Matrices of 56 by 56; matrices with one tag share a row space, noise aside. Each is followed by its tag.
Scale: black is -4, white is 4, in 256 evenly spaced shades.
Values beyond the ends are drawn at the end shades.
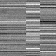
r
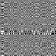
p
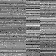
r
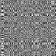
p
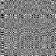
p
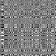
p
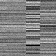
r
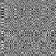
p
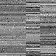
r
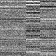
r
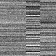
r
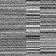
r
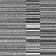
r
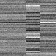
r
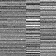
r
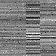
r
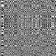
p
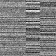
r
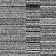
r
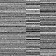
r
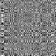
p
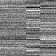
r
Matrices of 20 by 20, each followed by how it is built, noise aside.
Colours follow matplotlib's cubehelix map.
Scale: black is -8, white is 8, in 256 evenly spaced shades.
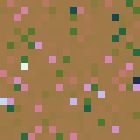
sparse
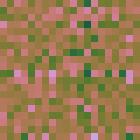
low rank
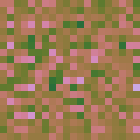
low rank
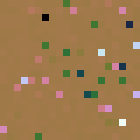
sparse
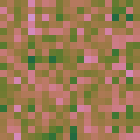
low rank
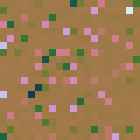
sparse
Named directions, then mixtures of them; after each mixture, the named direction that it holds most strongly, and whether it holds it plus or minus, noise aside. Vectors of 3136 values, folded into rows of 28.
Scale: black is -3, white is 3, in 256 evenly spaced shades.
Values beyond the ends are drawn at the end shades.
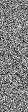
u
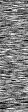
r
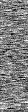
r, minus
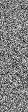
u, plus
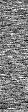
r, plus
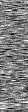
r, minus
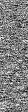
u, minus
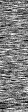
r, plus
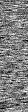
r, plus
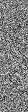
u, minus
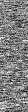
r, minus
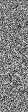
u, minus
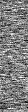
r, plus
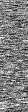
r, minus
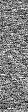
u, minus
